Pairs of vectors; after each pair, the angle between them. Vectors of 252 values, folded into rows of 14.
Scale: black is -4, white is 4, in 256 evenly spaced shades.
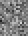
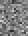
partly opposed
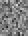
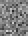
orthogonal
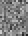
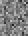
partly aligned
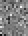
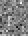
partly opposed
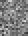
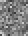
partly opposed
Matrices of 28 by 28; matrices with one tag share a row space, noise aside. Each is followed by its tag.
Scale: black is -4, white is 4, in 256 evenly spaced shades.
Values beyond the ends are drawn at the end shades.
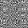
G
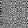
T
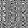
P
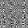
P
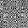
G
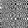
T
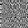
T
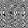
P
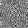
T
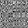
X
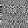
T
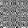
G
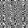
P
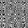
P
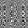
P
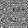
X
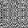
G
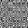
X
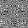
G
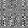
P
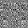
G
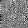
T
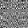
G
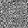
X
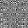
G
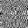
T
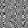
P
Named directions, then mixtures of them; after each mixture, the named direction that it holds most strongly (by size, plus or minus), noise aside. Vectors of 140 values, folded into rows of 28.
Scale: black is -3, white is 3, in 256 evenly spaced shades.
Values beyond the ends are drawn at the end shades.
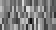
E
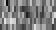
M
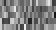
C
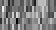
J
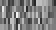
J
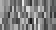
E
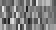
C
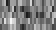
M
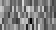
E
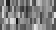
M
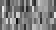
J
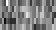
M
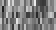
J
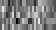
J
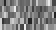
C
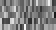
C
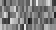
C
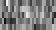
M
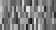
E
